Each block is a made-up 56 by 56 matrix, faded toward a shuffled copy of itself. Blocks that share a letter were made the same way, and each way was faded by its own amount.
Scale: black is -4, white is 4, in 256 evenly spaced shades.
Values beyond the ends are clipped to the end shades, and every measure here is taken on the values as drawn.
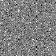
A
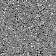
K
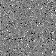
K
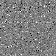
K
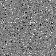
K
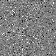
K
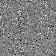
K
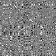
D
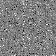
K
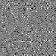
D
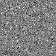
A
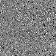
A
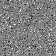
K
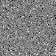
K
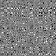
D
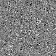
A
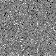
K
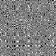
D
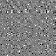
D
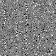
A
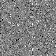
A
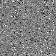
A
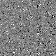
K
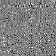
D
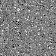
K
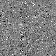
K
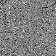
A
